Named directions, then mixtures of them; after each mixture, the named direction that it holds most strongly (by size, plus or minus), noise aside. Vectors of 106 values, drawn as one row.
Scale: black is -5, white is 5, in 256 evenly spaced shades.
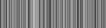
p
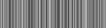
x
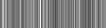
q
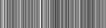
q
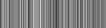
p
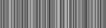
x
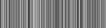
p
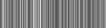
q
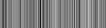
q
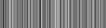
x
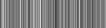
q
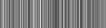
q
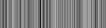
q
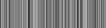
p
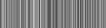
p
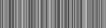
x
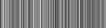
q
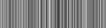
x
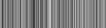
p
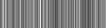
q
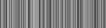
p
